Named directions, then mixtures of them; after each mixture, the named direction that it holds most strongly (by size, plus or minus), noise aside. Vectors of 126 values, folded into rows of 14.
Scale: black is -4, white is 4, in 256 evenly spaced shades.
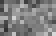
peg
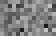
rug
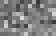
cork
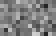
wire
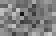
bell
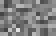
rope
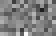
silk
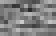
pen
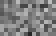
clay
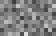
rug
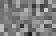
clay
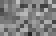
clay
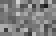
clay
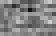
pen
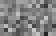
wire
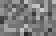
silk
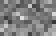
cork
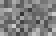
bell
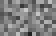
clay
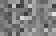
rug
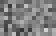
rug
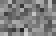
silk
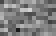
pen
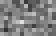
pen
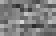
pen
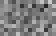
clay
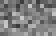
cork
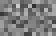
clay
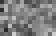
peg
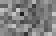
bell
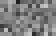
wire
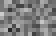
rope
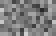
silk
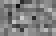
cork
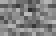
pen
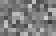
cork
